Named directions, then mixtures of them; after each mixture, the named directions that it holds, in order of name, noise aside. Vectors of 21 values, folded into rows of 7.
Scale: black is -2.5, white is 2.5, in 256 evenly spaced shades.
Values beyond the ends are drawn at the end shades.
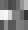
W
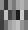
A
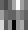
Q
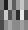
A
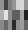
A, Q, W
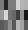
A, Q, W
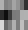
W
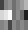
W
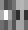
A, Q, W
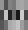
A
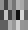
A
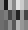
A, Q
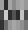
A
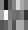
A, Q, W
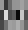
A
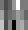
Q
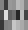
A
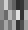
A, Q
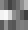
W
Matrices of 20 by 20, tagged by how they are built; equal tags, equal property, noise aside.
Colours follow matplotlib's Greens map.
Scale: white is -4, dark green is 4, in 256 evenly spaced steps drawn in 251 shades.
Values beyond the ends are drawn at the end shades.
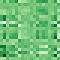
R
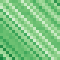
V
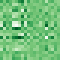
R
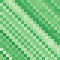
V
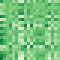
R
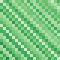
V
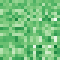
R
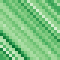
V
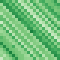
V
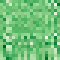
R
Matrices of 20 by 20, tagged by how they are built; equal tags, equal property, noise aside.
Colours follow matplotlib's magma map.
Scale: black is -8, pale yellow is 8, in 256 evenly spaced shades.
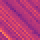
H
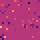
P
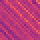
H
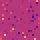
P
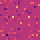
P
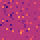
P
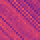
H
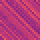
H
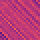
H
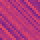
H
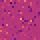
P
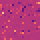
P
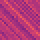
H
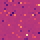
P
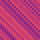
H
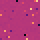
P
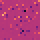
P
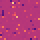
P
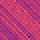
H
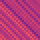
H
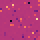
P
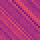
H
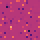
P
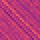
H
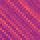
H
